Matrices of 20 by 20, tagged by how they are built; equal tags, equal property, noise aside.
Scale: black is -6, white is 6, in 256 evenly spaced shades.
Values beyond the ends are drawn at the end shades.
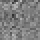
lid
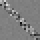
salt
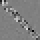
salt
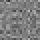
lid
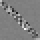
salt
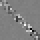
salt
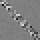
salt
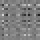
lid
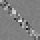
salt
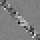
salt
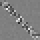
salt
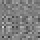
lid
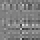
lid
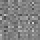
lid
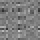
lid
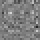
lid
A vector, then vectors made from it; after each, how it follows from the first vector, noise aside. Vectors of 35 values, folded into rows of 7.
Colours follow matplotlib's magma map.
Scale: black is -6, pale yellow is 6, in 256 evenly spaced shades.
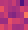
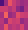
wrapped around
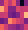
scaled up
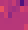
partly zeroed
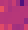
partly zeroed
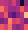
scaled up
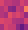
wrapped around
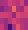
wrapped around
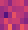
wrapped around
